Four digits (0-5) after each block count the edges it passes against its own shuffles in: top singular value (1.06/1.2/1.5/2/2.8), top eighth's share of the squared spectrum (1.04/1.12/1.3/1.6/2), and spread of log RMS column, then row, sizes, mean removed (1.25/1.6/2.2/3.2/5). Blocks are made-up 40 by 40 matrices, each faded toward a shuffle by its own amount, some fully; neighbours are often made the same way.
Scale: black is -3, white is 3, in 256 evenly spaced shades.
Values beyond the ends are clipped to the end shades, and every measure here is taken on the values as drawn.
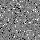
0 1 0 0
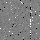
3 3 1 0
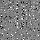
2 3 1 0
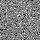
0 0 0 0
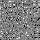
3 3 0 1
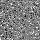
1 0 0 0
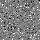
0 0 0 0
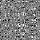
3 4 2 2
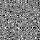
3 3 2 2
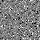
1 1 0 0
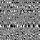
4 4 2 3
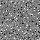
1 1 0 0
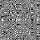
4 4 2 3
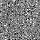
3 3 0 1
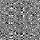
4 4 2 2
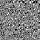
3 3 1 1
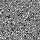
1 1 0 0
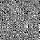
3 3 1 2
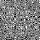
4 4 2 2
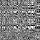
4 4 2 3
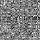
3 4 1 2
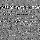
2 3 0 3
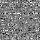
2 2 0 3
